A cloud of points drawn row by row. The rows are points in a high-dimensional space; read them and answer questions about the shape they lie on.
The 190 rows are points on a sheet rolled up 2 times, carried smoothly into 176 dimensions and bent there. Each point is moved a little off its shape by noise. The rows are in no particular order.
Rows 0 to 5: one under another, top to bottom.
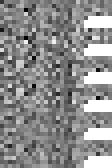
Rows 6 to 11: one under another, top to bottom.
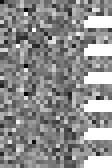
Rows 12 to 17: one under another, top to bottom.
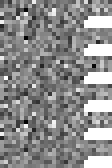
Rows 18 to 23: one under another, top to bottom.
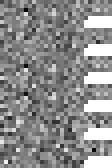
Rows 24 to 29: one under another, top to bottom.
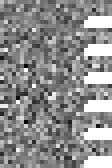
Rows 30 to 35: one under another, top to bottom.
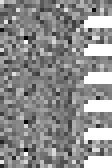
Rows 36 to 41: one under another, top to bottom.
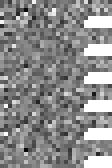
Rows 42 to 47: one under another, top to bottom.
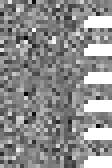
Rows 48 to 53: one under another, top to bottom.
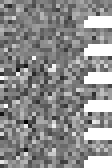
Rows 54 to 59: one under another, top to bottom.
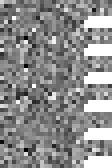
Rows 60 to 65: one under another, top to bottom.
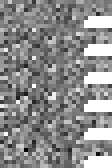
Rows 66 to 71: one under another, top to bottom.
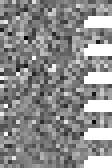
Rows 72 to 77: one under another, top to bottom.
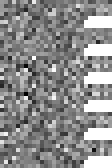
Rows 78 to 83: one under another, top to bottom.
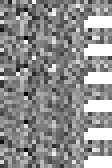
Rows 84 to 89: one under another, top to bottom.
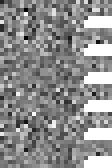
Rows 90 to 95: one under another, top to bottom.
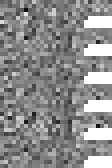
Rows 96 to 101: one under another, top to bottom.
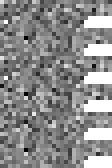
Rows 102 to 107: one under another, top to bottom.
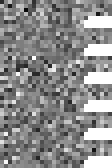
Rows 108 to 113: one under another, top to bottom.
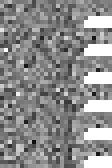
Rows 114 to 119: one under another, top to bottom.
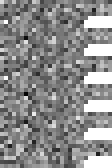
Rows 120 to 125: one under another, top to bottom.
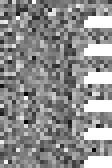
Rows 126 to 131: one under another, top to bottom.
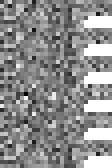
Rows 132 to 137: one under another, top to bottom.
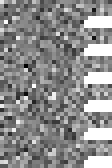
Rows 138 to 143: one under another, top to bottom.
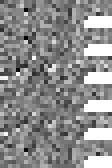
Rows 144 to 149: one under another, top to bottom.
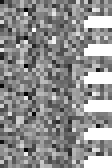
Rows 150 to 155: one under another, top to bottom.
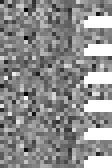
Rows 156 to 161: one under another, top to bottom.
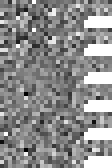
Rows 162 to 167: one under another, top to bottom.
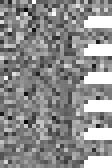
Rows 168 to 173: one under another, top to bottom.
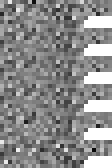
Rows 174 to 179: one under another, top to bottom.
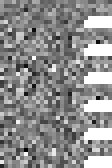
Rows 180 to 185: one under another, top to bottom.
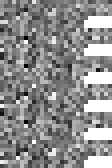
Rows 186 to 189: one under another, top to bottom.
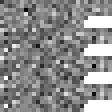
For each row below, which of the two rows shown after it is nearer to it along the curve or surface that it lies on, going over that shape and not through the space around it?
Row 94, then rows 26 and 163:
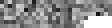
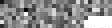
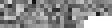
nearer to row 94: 163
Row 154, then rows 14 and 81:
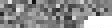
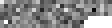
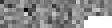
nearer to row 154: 14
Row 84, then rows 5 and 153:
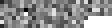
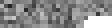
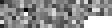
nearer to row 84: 153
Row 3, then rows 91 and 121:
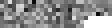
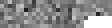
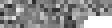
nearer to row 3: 121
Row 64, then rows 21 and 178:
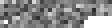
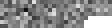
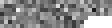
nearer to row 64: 21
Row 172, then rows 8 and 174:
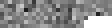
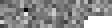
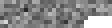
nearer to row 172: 8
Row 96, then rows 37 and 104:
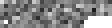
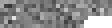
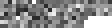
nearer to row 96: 37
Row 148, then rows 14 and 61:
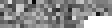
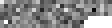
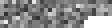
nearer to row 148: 14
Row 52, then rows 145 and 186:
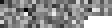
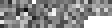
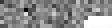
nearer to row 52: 145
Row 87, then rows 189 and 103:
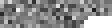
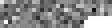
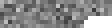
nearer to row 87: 189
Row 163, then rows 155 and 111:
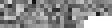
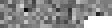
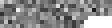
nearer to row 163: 111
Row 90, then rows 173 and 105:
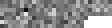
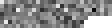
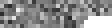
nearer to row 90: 173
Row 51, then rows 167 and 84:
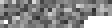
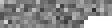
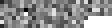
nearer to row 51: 167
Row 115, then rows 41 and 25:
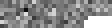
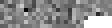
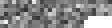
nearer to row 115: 25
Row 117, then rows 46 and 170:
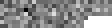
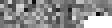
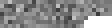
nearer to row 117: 170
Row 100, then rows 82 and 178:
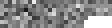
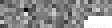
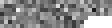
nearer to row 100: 82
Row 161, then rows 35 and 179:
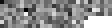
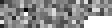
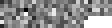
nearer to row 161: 35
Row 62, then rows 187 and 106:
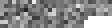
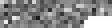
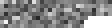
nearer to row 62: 106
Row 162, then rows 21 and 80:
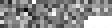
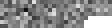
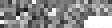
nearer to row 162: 80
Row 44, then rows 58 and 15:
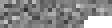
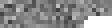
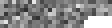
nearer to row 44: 58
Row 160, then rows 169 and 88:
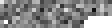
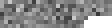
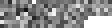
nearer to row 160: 169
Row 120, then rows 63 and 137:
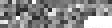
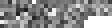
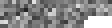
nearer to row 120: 63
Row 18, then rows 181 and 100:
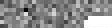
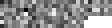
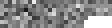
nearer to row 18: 100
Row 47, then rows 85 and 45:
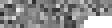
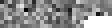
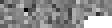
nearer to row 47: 85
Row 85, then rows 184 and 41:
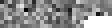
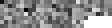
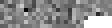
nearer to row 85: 184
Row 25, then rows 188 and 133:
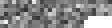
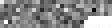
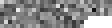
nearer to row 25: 188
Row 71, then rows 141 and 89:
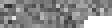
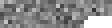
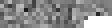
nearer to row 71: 141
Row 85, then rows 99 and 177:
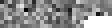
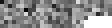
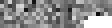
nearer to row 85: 177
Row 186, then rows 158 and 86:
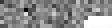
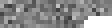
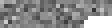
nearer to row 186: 158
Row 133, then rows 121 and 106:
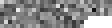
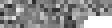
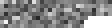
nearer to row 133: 121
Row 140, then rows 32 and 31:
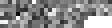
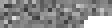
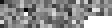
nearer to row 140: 31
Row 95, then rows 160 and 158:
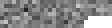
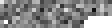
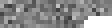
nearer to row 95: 158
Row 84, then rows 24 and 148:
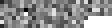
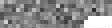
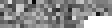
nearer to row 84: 148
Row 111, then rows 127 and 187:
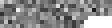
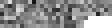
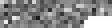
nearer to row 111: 127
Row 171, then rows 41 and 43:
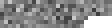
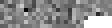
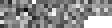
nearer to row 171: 41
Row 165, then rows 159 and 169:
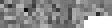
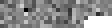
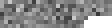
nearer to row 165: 159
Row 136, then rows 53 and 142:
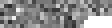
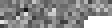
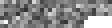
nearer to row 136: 142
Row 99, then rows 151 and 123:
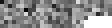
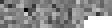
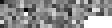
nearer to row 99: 123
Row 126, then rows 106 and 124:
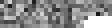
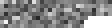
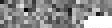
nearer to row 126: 124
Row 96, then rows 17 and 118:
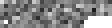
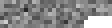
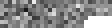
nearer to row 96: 118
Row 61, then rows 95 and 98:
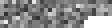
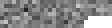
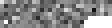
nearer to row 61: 98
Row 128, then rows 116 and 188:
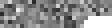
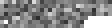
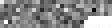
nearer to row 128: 188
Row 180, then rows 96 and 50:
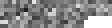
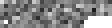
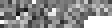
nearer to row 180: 96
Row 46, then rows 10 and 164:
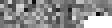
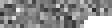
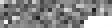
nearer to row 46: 10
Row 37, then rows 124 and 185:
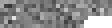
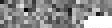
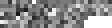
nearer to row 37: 124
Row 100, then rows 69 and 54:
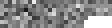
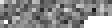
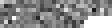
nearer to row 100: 69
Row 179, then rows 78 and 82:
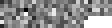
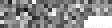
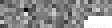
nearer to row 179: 78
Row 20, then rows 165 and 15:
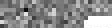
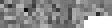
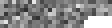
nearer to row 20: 15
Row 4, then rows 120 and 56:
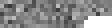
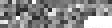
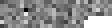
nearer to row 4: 56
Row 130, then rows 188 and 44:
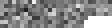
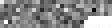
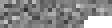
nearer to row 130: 188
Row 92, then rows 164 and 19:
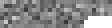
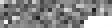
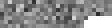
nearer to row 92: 19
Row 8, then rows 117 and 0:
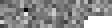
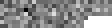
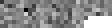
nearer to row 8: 117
